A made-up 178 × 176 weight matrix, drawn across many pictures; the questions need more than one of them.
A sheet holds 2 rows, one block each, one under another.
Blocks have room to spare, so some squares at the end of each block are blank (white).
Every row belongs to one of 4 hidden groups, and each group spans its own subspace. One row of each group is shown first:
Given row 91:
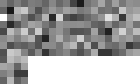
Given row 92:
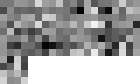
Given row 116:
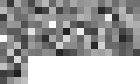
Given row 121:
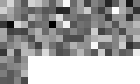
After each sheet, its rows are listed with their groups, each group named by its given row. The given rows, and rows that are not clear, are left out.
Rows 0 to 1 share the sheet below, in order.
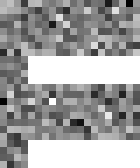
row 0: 121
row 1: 91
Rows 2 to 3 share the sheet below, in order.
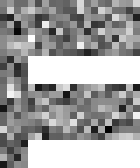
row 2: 92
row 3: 116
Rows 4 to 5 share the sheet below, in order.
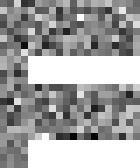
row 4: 116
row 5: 92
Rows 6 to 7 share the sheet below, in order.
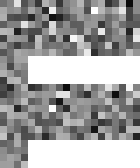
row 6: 91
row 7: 121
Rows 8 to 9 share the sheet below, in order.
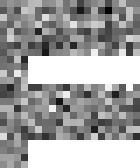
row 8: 92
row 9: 121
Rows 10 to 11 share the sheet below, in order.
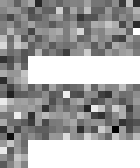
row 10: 116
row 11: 92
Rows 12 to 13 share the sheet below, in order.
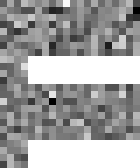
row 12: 121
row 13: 91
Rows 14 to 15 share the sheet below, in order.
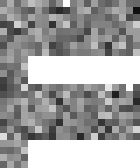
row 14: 121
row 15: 121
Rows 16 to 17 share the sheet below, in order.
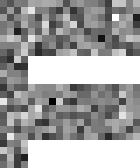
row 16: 92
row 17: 91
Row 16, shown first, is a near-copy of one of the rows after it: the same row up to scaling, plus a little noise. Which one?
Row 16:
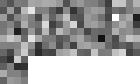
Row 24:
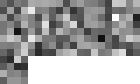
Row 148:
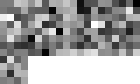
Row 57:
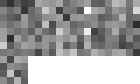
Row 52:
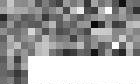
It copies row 24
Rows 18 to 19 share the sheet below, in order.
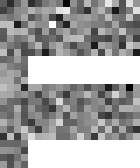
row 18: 121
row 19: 121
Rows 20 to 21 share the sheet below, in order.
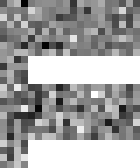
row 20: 116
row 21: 91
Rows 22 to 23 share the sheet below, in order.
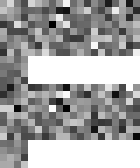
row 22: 121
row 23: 121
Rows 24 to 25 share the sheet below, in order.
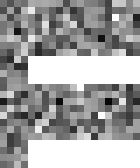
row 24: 92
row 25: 91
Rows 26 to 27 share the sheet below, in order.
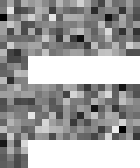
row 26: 91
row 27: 92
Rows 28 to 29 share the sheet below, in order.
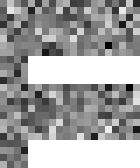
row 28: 116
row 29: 121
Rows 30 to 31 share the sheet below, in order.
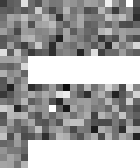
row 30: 121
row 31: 121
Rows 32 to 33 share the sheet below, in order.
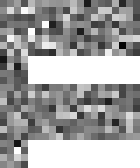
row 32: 92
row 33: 116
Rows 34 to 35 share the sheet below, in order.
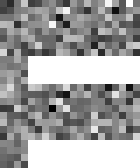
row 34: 121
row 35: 121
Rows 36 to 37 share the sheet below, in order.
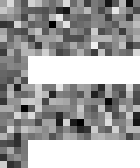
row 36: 121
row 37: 91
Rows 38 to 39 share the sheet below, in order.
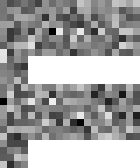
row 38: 92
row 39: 91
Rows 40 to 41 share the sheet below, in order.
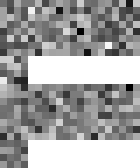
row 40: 116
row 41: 121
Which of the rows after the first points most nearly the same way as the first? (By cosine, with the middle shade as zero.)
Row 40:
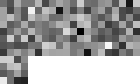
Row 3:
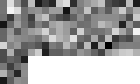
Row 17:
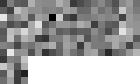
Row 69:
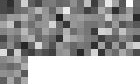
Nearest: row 17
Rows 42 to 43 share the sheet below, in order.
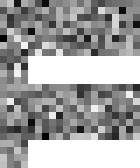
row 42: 116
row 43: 92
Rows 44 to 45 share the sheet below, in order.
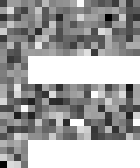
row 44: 91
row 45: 91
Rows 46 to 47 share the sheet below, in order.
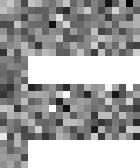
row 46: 121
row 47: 121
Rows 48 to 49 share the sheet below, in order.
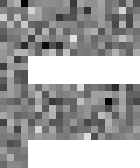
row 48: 116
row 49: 91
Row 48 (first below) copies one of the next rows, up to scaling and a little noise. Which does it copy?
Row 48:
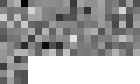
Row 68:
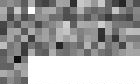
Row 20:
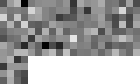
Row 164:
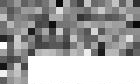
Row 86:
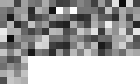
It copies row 20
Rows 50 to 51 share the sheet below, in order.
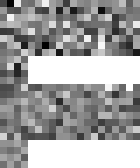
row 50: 116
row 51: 121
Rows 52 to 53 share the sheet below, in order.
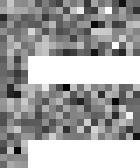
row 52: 92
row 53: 116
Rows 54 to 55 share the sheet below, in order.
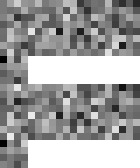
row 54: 92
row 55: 92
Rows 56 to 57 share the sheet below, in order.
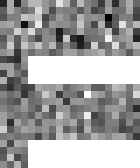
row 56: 91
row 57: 92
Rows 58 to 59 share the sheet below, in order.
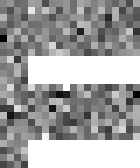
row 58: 116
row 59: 121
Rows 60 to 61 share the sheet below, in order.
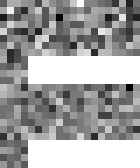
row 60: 91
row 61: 121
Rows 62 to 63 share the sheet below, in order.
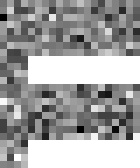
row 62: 91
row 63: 92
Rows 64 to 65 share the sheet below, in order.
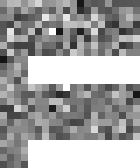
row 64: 92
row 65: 121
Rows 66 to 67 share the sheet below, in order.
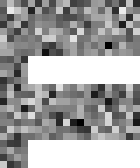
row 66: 116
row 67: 91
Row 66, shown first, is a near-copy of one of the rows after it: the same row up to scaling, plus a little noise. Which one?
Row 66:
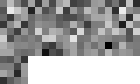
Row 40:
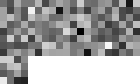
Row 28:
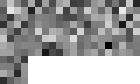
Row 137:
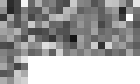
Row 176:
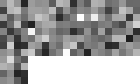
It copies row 28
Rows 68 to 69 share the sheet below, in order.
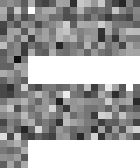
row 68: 116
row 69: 121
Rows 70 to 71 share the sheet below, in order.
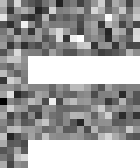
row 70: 91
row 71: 91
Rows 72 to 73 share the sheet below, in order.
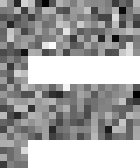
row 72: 116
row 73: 121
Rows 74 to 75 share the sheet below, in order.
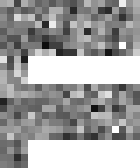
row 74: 92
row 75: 92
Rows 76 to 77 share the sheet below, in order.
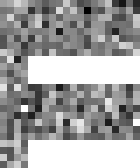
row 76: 92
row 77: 91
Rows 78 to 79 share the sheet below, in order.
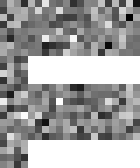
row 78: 116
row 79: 91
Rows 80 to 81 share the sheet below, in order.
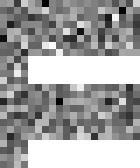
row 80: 116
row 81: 91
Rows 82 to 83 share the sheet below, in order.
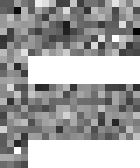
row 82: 116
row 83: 116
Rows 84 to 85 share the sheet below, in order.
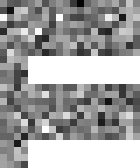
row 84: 91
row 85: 116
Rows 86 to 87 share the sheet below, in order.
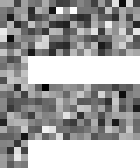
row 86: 116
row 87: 116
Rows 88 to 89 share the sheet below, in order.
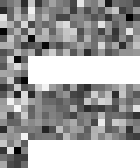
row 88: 116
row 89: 116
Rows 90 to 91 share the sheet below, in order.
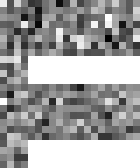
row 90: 91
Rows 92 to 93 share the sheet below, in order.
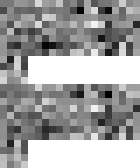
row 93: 92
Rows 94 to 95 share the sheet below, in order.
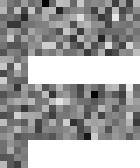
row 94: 116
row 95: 91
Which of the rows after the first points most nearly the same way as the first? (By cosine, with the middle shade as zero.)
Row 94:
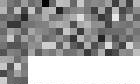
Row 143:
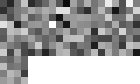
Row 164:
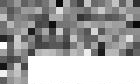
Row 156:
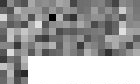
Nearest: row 156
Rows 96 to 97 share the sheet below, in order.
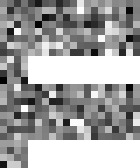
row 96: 92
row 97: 91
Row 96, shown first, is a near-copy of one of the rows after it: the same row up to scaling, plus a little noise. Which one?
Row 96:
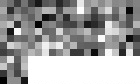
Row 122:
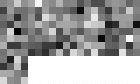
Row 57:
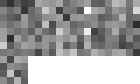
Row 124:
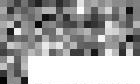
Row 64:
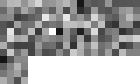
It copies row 124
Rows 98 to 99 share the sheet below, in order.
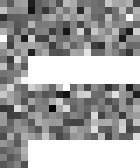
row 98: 116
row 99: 121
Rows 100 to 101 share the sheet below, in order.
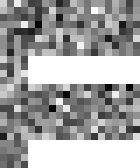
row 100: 91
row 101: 121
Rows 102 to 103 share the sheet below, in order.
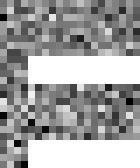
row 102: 91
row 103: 116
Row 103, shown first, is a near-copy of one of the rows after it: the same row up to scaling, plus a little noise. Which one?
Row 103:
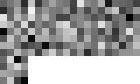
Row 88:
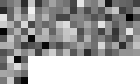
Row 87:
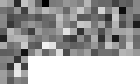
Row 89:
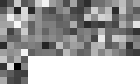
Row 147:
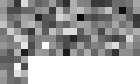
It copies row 88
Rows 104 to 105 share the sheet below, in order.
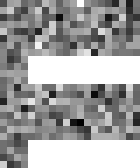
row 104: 91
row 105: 91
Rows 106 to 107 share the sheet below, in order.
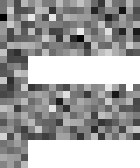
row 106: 91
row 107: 121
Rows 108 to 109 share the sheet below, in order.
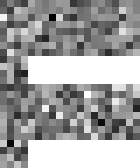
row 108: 91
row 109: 92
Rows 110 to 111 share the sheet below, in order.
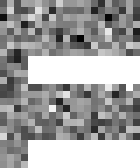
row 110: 91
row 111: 121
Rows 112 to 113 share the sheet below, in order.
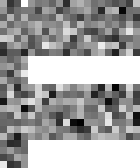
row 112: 116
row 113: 91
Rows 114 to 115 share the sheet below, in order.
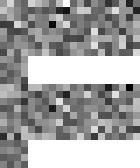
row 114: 121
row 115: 121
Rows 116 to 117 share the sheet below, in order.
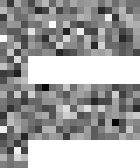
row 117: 116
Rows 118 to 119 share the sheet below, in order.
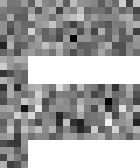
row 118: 116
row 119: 91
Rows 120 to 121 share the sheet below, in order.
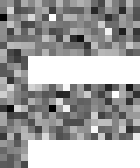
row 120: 91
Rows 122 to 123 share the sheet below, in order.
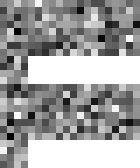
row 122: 92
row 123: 92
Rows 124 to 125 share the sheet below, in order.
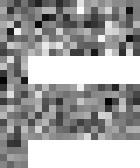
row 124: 92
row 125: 91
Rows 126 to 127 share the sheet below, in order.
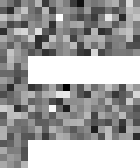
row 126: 91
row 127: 121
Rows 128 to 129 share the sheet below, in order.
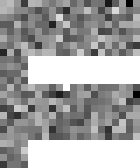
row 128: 121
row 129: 121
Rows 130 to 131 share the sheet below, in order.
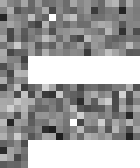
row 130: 91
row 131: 116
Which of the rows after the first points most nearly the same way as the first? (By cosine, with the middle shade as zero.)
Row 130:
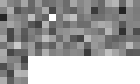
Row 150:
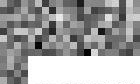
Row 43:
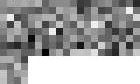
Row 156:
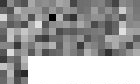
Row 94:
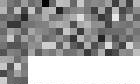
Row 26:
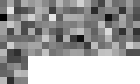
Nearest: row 26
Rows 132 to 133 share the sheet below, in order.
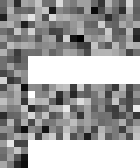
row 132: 91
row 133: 116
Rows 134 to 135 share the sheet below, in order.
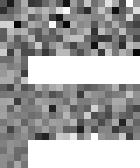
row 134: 121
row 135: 92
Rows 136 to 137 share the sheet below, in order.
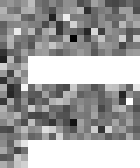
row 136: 92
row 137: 116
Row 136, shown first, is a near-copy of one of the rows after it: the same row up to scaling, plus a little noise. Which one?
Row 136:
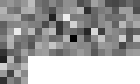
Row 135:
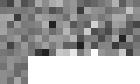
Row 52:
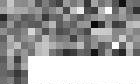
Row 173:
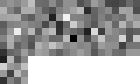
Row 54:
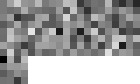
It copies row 173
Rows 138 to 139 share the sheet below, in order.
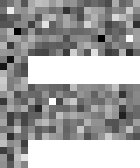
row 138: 92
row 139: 91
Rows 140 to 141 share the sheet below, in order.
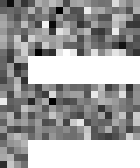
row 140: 92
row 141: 91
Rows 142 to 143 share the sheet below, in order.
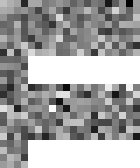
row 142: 121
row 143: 121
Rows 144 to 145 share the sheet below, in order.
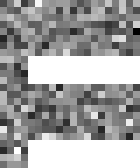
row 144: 116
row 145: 116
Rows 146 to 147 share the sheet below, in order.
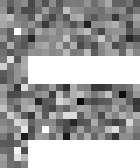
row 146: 92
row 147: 116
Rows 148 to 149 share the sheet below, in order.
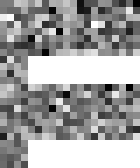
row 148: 92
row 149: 121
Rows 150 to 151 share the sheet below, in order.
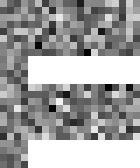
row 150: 91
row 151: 121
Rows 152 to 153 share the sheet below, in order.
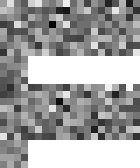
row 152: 121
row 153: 121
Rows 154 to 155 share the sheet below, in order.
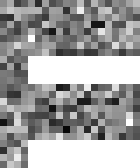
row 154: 92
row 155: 116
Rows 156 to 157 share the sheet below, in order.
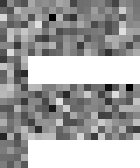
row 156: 91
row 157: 121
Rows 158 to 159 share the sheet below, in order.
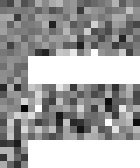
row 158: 92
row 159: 91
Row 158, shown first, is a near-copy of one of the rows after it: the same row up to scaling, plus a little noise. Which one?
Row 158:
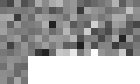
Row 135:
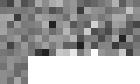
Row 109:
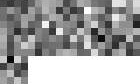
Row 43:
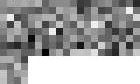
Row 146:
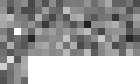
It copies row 135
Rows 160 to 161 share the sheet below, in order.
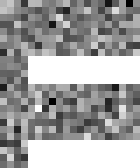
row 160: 121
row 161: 91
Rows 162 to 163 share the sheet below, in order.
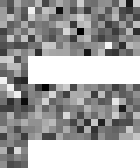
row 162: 116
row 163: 116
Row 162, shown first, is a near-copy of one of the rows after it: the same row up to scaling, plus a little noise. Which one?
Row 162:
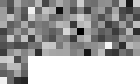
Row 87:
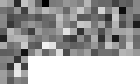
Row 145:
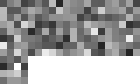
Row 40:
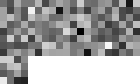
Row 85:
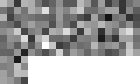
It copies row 40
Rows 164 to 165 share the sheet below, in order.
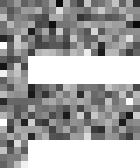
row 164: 116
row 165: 116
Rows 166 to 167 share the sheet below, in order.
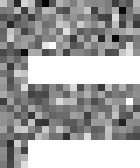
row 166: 116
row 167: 116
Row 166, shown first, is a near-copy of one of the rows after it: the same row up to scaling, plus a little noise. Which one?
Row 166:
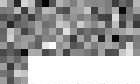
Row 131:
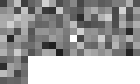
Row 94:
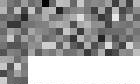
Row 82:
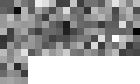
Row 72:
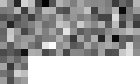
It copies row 72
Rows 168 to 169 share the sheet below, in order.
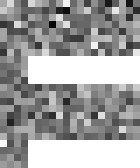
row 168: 121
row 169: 92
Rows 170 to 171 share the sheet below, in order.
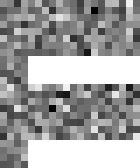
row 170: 91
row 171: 121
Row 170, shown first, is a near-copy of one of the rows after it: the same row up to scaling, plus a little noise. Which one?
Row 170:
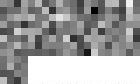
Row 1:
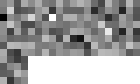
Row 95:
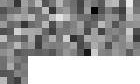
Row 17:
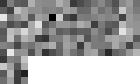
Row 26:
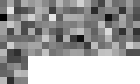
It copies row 95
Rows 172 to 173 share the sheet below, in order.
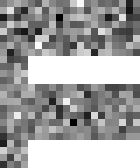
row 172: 91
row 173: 92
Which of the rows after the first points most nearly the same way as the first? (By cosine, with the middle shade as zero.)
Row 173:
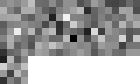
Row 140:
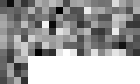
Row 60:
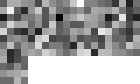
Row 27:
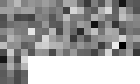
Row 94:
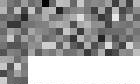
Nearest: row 27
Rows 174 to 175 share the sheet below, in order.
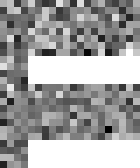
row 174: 116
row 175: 116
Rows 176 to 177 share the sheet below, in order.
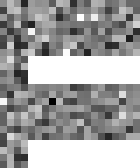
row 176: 116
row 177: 91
